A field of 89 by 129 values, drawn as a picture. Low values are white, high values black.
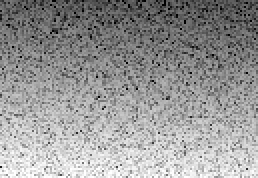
Slope: up to the top. Histogram: bell-shaped. Average level on the scale: 40%. Odd rows or columns: none. Grain: fine.
